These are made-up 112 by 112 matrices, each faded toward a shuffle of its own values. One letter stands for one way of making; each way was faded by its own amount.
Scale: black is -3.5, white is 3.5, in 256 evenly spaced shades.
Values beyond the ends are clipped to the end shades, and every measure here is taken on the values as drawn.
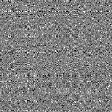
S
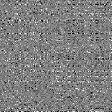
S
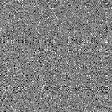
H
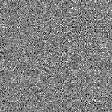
H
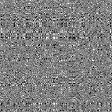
S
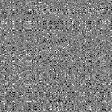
S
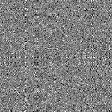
H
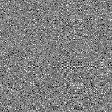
H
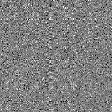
H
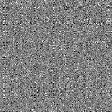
H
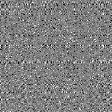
S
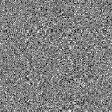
H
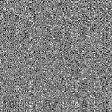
H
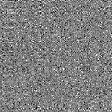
H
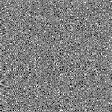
H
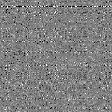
S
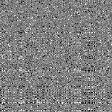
S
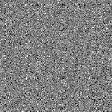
H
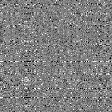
S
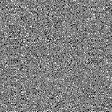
H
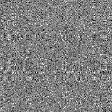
H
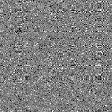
S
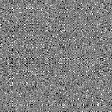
S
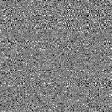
S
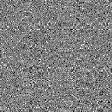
H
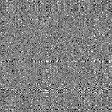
S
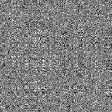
H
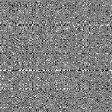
S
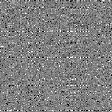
S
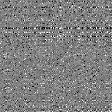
S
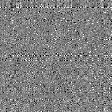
S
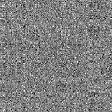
H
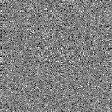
H
